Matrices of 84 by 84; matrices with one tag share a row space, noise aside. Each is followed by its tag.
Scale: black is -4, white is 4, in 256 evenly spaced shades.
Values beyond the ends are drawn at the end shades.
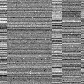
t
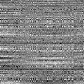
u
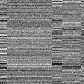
t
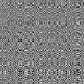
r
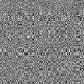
r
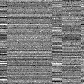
t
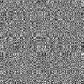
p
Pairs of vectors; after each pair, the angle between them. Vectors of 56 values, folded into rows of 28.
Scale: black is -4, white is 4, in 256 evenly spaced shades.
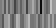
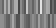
nearly opposite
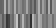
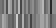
partly aligned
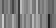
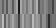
nearly parallel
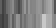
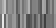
partly opposed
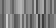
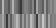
nearly opposite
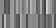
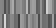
nearly parallel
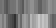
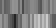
nearly parallel
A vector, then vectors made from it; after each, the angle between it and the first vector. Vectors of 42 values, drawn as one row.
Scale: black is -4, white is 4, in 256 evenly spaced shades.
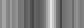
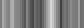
nearly parallel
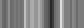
nearly opposite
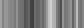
nearly parallel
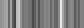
orthogonal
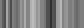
nearly opposite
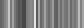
orthogonal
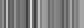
orthogonal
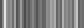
partly aligned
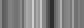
nearly opposite
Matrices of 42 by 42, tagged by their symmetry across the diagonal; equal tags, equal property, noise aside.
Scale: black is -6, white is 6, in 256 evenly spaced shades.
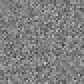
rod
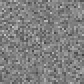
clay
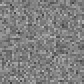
clay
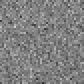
clay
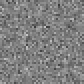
rod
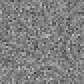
rod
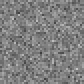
rod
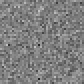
clay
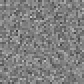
rod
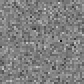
clay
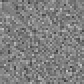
rod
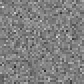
clay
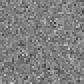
rod
